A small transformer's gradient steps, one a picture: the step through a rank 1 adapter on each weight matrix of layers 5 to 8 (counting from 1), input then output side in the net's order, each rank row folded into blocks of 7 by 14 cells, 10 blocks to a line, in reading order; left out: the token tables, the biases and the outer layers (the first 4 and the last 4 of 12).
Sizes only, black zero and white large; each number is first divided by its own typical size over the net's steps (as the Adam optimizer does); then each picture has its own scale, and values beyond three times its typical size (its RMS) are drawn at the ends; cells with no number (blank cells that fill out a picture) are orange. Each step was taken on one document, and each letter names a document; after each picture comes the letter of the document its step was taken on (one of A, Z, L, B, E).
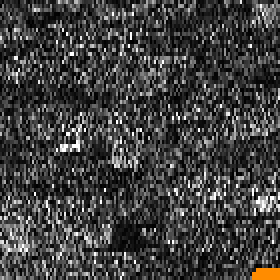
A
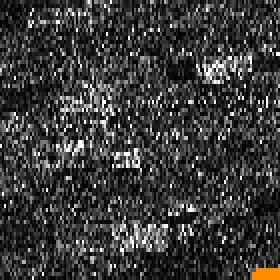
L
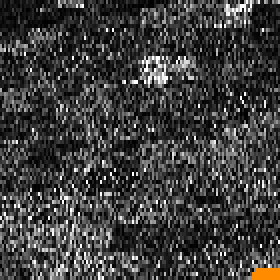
A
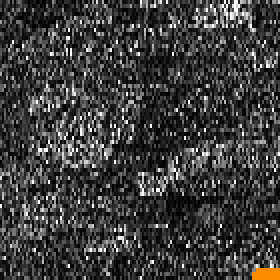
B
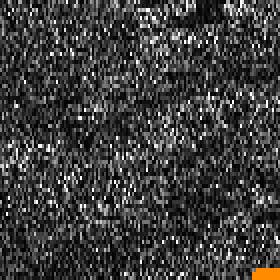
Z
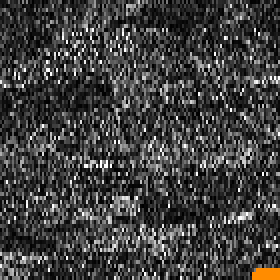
L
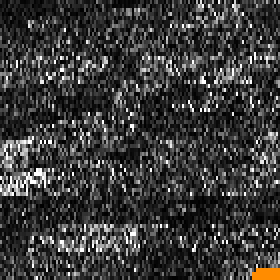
B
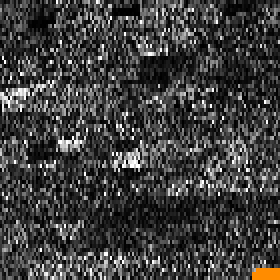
A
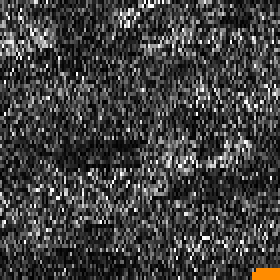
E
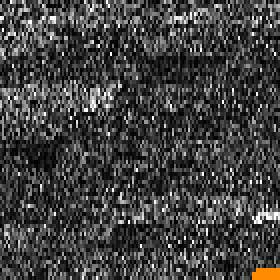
E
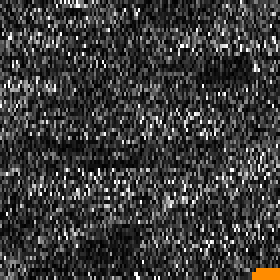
Z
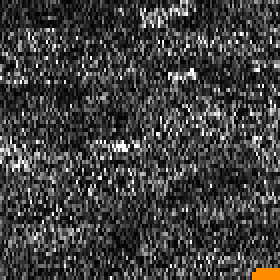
E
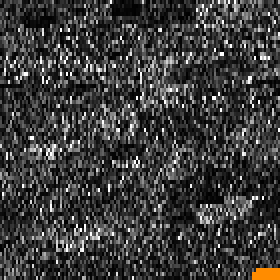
B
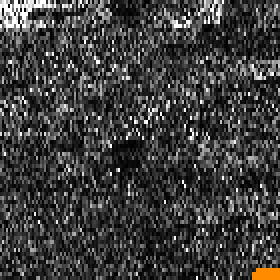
A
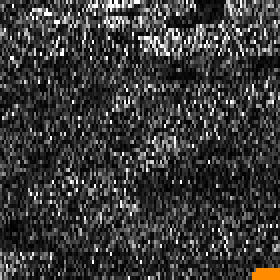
Z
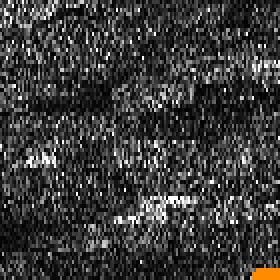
L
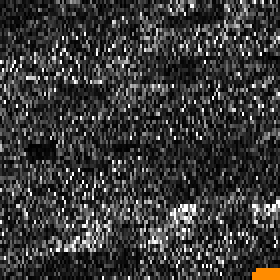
Z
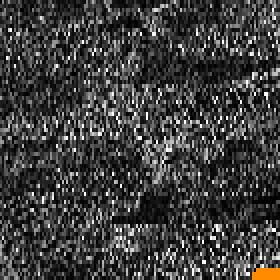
L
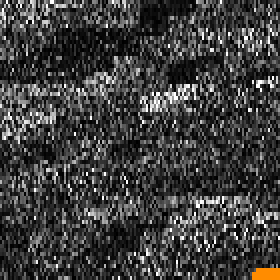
E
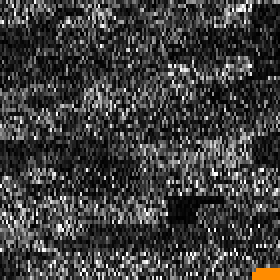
A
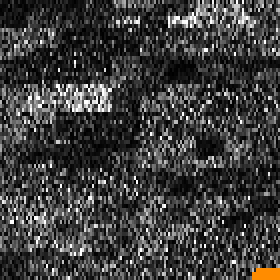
E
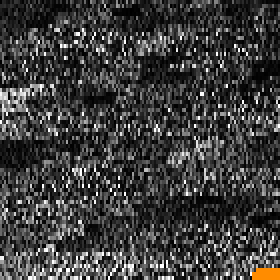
A
